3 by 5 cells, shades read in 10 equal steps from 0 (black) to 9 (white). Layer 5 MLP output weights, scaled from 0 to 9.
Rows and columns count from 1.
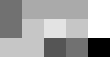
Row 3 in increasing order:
0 3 4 7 7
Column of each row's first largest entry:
5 5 1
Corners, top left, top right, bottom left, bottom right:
4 9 7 0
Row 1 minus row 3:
-3 -1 3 2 9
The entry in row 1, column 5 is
9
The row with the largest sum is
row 2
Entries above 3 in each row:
5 5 3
